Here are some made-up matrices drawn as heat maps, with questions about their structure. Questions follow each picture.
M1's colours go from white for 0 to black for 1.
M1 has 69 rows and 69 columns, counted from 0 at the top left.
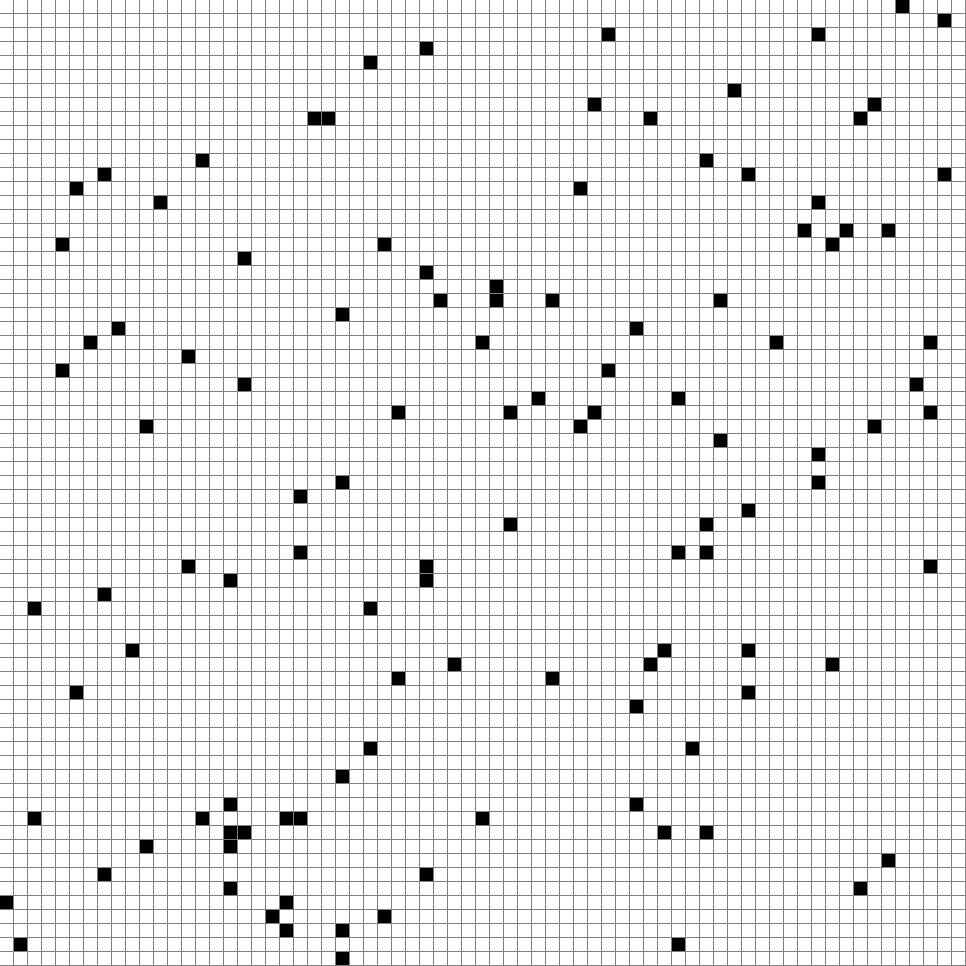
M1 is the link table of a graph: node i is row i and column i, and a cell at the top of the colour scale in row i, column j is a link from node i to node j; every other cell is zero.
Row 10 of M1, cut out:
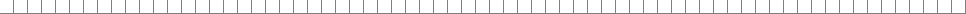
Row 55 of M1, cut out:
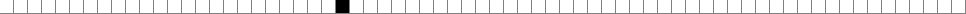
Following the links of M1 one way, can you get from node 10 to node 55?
no
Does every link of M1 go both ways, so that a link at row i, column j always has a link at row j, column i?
no
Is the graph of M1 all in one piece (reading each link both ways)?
no
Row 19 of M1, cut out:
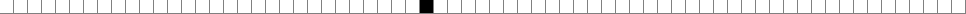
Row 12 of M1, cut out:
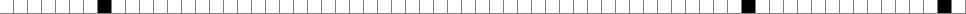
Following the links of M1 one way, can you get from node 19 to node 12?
no
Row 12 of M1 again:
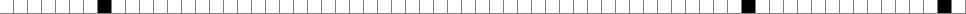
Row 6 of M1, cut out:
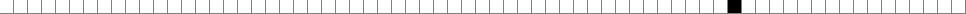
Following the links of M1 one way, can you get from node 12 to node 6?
yes
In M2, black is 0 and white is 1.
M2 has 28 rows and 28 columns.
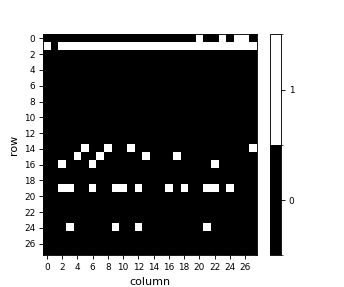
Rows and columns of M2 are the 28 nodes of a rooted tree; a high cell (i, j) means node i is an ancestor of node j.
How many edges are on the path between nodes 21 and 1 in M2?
3
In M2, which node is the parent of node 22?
16
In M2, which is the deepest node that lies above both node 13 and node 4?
15
